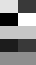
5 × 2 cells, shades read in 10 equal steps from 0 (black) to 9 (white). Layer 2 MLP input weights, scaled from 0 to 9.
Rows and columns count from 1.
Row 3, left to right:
7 7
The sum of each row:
10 9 14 3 10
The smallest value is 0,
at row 2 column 1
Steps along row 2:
up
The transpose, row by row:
8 0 7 1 5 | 2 9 7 2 5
